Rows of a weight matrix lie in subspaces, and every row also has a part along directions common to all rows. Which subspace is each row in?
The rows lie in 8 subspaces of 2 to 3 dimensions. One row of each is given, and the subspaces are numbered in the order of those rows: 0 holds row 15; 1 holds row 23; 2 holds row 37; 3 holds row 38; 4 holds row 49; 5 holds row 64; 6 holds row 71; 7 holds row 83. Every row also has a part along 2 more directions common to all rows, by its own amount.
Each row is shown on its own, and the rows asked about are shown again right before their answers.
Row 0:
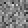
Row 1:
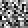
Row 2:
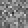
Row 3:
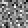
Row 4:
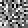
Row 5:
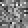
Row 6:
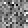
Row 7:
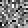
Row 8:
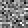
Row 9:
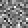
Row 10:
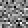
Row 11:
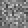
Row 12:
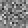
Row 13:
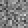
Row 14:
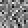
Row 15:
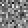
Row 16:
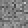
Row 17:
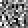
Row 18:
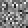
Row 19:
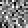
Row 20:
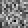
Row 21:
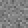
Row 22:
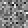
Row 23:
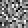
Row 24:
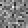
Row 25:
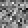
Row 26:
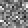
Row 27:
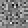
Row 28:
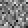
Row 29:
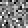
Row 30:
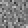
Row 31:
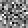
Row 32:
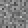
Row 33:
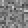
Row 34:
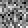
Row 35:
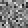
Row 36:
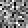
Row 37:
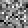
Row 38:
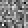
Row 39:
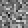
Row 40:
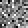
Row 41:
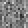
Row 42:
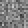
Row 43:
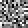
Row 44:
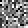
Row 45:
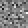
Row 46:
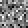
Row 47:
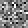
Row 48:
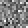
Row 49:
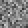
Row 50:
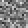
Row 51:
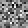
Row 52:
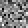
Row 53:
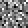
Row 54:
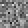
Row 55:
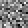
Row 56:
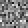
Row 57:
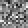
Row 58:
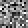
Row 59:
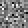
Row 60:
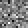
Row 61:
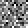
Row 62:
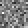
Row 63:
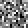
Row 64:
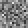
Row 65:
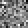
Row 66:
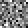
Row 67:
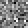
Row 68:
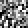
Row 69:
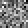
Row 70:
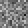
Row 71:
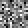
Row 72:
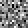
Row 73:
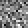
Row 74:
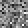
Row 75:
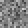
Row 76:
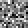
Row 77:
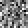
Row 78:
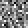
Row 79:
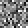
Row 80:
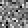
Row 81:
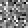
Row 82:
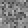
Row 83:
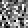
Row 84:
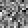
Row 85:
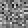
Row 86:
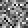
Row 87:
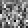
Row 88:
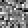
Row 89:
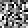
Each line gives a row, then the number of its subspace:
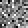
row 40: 2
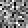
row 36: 1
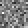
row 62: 6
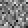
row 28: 6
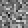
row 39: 1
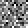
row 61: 6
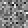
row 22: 3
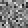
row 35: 2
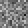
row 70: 5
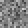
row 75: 4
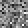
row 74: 1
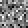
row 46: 7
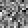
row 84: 4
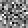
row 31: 5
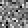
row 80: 2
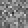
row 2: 0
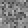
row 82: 0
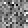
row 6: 3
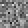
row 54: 0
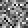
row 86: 6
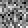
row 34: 7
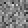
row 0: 3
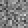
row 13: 5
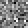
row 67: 5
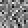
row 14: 4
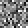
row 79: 7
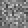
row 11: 0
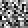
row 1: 7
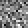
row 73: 1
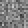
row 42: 3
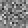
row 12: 5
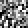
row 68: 4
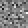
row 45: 2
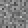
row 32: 1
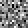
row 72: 0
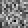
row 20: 7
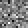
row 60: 2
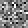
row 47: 3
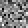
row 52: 0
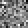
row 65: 5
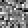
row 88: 4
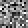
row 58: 1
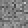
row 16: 3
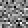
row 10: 6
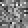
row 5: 4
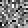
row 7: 2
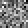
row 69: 5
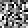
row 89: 4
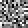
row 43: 6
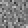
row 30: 1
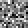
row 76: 2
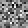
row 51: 0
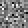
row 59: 2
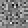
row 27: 0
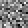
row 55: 1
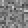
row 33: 4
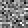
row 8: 6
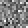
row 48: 7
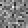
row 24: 1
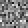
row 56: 0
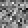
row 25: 4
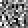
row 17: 7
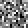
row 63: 3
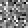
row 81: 5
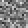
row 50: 4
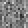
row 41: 3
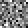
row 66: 7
